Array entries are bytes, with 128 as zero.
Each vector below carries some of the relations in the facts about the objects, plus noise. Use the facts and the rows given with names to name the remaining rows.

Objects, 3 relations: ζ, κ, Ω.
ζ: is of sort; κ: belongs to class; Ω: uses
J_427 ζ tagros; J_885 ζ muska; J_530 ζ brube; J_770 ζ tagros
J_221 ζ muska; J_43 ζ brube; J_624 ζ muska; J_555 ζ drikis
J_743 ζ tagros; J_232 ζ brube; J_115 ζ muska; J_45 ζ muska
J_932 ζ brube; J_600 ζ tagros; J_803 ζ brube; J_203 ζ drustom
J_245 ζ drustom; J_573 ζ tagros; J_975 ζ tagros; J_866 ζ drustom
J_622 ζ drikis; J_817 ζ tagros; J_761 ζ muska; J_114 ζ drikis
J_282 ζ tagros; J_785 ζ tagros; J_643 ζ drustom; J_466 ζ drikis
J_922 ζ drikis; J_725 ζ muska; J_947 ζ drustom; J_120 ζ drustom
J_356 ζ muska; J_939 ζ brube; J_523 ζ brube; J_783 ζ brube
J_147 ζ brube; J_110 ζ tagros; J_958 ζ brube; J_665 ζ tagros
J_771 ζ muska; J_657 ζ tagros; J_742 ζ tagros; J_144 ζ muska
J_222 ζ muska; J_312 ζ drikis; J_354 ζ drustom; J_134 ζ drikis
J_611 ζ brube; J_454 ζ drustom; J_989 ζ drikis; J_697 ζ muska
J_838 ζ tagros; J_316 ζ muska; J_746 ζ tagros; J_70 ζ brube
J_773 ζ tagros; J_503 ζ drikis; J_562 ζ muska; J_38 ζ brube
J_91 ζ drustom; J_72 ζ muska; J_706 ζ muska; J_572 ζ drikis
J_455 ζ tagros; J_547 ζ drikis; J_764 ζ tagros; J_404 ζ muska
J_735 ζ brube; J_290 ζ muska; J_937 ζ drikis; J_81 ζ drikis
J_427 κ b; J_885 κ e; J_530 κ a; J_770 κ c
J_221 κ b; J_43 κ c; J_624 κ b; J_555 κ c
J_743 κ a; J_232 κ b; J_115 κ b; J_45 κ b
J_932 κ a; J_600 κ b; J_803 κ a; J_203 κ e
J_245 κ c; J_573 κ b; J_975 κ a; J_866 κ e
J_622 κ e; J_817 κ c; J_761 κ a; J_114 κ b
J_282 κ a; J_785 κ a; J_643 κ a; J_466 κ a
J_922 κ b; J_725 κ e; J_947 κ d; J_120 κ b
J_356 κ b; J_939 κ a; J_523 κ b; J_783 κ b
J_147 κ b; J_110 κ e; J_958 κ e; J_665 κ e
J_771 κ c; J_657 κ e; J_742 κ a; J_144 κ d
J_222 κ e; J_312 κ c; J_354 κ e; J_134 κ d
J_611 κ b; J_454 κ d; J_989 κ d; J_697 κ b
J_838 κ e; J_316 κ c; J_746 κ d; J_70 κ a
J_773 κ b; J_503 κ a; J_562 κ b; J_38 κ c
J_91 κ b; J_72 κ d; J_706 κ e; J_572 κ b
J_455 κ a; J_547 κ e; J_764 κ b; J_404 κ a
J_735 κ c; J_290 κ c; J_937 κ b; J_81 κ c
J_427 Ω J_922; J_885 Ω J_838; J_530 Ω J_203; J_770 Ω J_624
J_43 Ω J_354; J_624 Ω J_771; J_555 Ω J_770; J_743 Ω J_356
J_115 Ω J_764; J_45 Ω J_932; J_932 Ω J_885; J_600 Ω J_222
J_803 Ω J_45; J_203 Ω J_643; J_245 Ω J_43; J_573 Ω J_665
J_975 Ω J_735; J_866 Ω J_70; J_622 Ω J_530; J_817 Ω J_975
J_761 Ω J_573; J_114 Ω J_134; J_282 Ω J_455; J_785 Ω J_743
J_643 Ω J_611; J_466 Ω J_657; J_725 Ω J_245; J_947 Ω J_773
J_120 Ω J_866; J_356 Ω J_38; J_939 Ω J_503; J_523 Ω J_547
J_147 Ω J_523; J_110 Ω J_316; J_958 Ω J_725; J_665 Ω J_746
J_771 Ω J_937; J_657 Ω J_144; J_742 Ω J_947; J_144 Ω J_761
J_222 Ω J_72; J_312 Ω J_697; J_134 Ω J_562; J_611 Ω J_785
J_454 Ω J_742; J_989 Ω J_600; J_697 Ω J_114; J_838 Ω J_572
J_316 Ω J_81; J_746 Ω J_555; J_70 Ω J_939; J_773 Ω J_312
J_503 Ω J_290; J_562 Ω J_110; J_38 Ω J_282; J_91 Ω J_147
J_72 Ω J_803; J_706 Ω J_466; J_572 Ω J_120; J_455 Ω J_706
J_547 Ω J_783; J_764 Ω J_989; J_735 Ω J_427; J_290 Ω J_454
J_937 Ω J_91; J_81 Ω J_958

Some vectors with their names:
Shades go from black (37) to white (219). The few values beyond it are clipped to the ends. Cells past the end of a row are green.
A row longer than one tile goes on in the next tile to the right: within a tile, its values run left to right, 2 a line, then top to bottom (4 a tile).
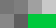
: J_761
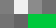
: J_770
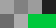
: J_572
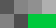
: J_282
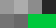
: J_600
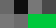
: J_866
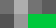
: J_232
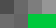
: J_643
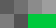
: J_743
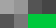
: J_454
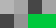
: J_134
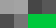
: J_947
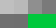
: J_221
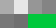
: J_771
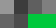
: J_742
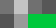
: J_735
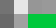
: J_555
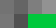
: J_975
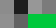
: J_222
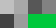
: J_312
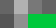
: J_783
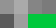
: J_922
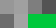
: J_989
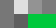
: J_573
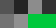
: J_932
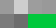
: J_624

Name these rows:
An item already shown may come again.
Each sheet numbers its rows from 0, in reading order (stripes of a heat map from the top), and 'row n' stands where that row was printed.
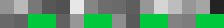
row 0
J_427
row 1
J_38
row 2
J_706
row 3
J_45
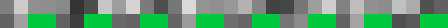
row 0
J_937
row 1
J_110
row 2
J_817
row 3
J_555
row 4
J_764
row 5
J_466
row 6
J_937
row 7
J_773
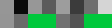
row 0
J_885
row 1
J_725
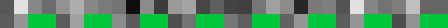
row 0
J_38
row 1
J_922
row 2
J_838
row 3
J_947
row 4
J_203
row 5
J_503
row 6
J_38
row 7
J_43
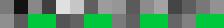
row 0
J_838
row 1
J_316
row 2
J_404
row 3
J_530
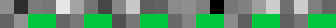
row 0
J_503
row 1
J_290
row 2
J_245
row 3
J_120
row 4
J_761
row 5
J_91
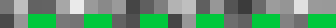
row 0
J_43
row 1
J_771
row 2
J_742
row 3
J_81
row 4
J_354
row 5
J_144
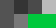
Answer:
J_958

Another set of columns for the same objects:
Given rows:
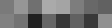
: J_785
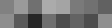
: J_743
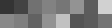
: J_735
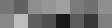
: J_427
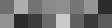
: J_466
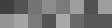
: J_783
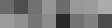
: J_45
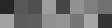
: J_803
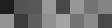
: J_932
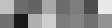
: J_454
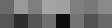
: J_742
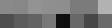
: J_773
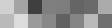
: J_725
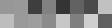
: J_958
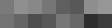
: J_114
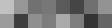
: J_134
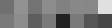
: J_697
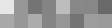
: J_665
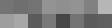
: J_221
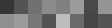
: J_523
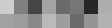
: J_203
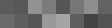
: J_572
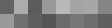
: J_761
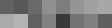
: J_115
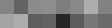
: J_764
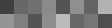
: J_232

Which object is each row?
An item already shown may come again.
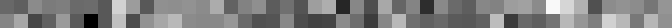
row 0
J_922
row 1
J_144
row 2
J_81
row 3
J_530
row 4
J_290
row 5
J_706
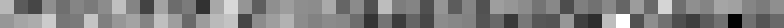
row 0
J_885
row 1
J_203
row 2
J_144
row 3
J_643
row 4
J_404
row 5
J_38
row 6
J_742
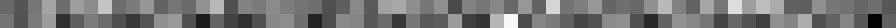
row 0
J_120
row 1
J_312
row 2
J_503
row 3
J_404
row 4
J_38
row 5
J_312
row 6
J_770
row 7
J_922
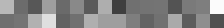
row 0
J_866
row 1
J_43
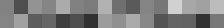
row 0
J_817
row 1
J_771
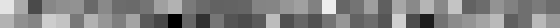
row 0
J_706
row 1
J_975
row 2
J_290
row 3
J_555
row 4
J_838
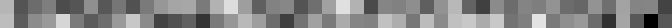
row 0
J_989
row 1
J_91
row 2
J_110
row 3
J_706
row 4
J_222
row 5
J_937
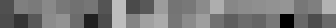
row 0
J_503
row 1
J_72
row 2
J_773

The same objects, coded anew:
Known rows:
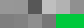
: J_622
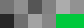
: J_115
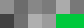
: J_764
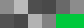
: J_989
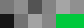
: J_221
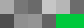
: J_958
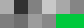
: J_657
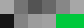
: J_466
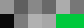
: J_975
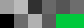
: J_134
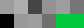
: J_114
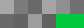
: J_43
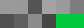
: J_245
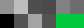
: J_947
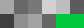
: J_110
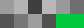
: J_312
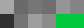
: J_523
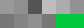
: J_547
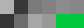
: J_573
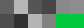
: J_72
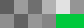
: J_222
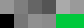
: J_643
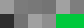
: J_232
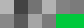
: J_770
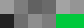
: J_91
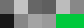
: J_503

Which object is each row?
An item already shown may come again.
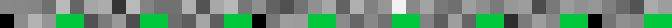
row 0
J_742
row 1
J_81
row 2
J_290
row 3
J_761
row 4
J_866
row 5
J_735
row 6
J_922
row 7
J_643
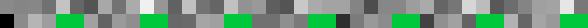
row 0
J_742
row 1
J_885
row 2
J_572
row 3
J_706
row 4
J_937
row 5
J_110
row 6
J_838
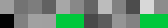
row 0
J_530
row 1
J_120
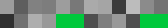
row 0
J_427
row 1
J_81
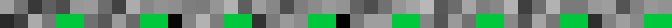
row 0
J_144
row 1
J_771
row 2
J_773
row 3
J_937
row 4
J_761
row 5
J_38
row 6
J_770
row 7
J_922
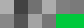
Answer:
J_770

